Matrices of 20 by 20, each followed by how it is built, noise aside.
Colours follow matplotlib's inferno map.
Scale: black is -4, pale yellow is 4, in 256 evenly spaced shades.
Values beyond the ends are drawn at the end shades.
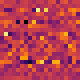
uneven rows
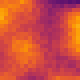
smooth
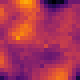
smooth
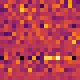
uneven rows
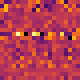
uneven rows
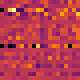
uneven rows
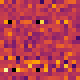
uneven rows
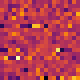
uneven rows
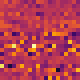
uneven rows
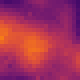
smooth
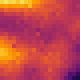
smooth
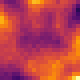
smooth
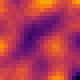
smooth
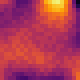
smooth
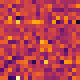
uneven rows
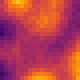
smooth
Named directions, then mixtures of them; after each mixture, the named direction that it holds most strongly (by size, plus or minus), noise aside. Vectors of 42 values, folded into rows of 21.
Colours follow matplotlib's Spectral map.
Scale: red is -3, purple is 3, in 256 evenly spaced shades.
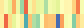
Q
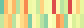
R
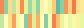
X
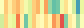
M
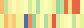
X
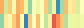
X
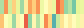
X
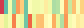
R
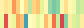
M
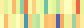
Q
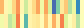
M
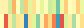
Q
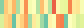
R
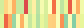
R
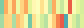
R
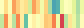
M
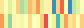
R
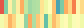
X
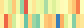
Q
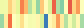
R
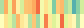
X
